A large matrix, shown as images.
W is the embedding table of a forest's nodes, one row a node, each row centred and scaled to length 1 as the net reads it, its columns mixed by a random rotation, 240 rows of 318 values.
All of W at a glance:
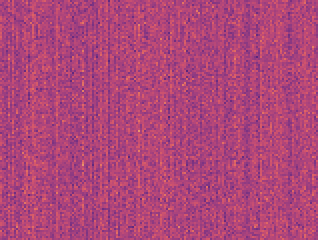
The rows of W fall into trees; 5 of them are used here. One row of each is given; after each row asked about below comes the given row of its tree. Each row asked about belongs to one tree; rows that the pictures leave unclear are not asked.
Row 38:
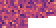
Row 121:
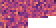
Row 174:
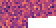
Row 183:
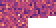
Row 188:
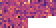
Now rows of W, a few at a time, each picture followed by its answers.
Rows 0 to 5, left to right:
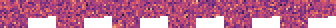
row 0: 38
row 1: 183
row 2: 174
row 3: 188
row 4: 38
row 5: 183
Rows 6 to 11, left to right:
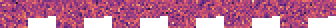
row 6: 121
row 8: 183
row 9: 188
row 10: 188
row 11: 183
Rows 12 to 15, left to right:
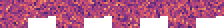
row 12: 183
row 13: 121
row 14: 121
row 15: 38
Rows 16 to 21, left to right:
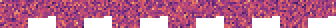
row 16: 121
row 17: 174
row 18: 121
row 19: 188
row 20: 174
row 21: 121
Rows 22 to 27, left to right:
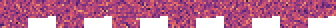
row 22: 38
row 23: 38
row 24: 183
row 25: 121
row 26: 183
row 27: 121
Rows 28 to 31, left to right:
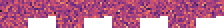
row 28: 183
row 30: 183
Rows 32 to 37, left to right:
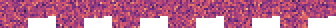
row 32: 121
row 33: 121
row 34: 121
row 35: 183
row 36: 121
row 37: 121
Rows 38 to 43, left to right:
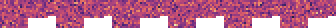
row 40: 38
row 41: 174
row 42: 121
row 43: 183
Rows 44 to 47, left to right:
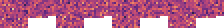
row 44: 121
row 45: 38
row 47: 183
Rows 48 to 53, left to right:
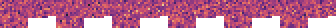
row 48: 121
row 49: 174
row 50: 38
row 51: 38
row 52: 121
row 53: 38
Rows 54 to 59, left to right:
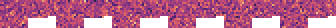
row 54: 183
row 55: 188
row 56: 183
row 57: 183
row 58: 183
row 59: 38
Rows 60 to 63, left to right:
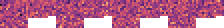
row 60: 183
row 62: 183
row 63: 188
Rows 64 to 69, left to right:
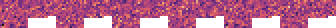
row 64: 38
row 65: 188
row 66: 38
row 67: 188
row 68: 38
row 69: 183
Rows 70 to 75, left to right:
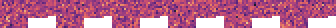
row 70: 38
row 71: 38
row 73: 174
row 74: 183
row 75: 174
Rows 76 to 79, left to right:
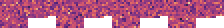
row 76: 38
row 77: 38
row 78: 121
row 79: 121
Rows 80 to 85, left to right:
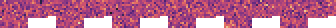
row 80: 38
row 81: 183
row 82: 174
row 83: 38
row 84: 174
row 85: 38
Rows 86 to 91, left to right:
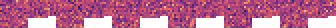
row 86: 183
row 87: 121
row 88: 121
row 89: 121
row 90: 174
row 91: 38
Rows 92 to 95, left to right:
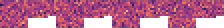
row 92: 183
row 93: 121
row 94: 38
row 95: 183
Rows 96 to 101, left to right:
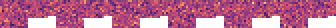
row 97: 188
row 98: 183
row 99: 38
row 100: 188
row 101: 121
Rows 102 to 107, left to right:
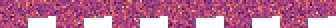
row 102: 183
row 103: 183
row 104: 188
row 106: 38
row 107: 183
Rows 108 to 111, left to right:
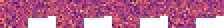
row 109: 38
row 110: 121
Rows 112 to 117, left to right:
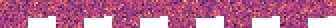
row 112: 121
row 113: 121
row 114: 183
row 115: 188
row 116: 38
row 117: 38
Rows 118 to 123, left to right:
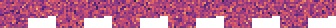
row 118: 38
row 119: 121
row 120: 183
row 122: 183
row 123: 174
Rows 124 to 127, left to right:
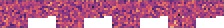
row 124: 38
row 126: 38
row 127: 174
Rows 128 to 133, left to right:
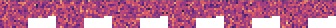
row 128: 121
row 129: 38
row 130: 183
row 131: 121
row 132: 38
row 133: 174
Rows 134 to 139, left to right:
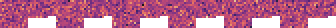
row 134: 121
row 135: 188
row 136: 183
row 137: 183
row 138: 174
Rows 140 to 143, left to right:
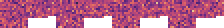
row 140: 121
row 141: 38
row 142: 121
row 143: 38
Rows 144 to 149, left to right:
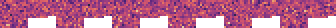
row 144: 174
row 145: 121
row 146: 38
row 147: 183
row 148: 188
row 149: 38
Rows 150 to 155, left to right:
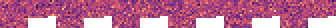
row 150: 121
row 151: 183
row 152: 38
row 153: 183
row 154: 38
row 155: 174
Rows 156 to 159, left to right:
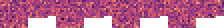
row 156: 121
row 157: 121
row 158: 121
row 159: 188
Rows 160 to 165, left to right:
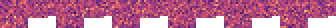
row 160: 174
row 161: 38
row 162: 38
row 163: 38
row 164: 38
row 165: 38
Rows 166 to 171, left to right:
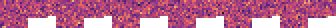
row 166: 38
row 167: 183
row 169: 183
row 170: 121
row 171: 188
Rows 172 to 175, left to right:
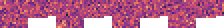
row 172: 38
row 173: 174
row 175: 183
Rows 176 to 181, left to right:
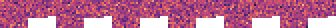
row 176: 121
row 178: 121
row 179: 121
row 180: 183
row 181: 174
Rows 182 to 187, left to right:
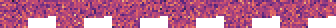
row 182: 121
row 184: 174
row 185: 121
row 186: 188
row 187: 188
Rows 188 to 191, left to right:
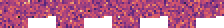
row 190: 174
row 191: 121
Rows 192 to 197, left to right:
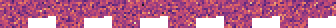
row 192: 121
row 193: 121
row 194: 183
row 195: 183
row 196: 38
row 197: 121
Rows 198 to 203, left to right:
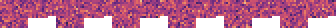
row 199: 38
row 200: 188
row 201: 38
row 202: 121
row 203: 174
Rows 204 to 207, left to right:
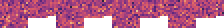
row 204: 38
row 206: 38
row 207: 183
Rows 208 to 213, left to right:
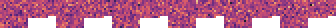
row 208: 174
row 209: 174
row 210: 38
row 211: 188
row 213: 183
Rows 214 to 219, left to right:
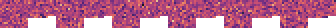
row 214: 188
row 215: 121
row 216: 183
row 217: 38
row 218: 38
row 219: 121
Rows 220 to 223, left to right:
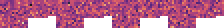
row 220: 183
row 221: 38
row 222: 121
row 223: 38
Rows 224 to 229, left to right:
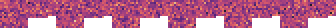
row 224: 38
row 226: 121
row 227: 121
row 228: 183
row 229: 183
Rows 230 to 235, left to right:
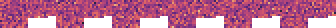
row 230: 121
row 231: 121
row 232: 121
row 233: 38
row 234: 121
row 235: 183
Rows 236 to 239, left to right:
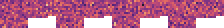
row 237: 121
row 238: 183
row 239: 38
